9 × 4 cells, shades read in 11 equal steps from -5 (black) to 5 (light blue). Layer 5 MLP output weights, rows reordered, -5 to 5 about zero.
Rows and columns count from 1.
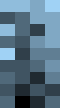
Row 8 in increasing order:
-3 -2 -1 -1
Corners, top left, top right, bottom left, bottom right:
4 5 0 0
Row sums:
16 5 5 4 5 0 -3 -7 -8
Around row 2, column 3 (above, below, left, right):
3 -2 0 3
